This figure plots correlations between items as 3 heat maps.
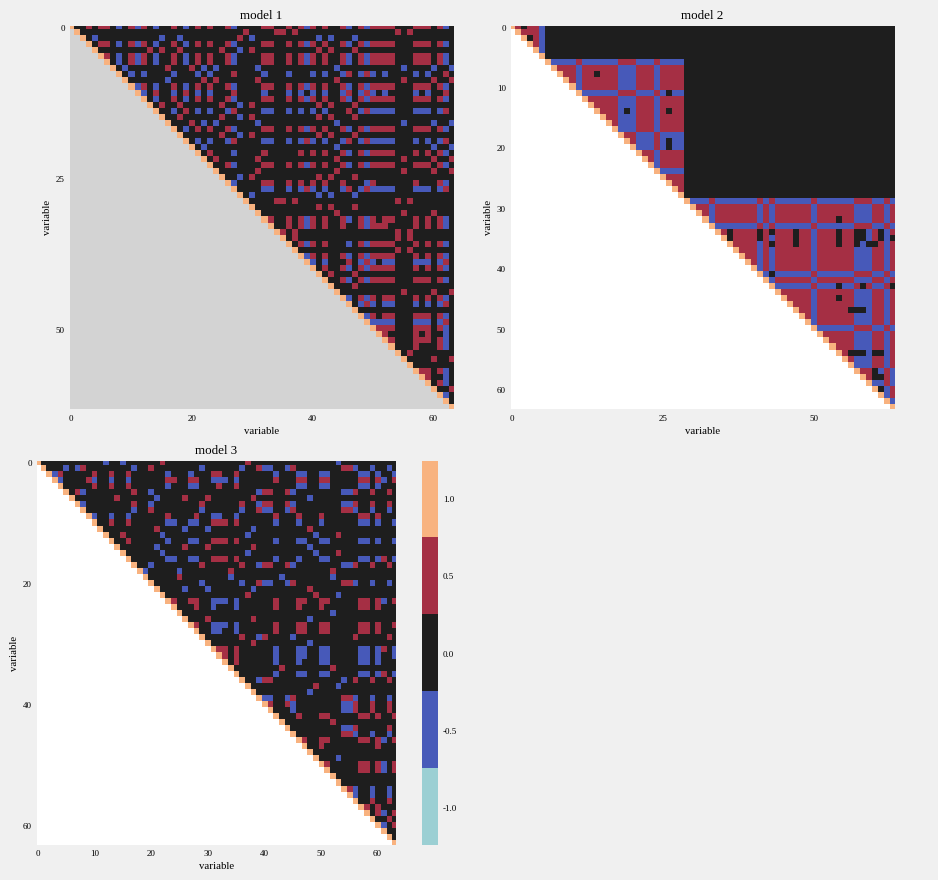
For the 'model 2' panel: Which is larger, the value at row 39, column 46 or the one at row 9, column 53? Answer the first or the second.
the first
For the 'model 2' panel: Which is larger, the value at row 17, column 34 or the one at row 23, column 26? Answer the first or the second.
the second
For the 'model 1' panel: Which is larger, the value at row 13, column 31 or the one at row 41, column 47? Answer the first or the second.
the second
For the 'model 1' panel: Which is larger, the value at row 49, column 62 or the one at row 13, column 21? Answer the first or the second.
the first
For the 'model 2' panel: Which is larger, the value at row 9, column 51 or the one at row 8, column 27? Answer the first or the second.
the second
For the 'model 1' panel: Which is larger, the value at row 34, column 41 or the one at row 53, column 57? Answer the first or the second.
the second
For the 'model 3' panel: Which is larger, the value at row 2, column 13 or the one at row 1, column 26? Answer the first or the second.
the first
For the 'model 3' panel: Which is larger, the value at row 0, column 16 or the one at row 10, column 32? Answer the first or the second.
the second
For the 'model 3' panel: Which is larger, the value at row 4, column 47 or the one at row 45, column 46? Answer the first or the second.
the second
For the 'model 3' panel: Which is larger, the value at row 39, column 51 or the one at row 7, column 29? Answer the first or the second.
the second
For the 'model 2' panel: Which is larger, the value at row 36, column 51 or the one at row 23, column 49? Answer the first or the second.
the first
